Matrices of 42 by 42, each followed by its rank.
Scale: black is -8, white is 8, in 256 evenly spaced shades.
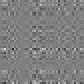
two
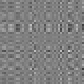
two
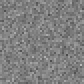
full rank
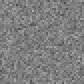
full rank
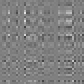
two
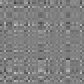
two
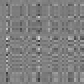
two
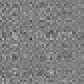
five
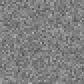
full rank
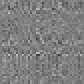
five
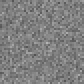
full rank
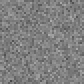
full rank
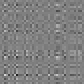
two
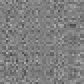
five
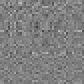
five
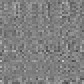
five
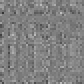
five
